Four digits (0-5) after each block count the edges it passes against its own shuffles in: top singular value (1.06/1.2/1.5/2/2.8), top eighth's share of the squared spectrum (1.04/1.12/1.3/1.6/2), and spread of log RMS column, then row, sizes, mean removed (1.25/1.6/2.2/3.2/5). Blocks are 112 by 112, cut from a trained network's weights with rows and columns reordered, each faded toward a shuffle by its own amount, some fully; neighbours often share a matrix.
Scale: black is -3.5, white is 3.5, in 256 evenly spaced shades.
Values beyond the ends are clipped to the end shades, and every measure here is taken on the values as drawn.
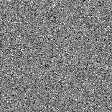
3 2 0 0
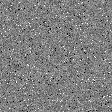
0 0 0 0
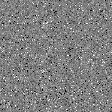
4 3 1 2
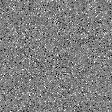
3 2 1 1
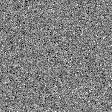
0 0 0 0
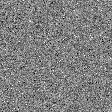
0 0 0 0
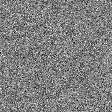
1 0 0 0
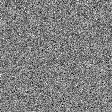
0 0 0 0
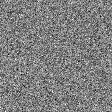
0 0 0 0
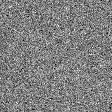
1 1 0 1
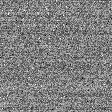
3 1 0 0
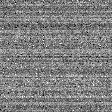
4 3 1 2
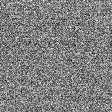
1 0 0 0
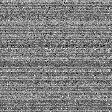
5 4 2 2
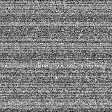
5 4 1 2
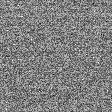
2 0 0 0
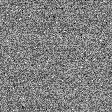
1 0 0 0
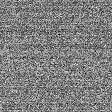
3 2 0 0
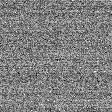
3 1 0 0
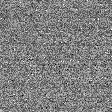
2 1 0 0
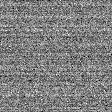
3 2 0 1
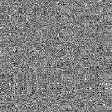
4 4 2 2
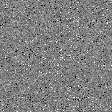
3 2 1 2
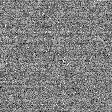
2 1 0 0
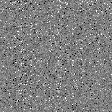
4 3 2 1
